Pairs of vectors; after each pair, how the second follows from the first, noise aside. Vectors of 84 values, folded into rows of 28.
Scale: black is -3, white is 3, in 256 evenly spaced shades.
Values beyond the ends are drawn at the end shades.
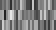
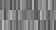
shrunk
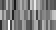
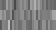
shrunk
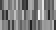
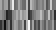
shuffled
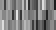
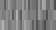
shrunk
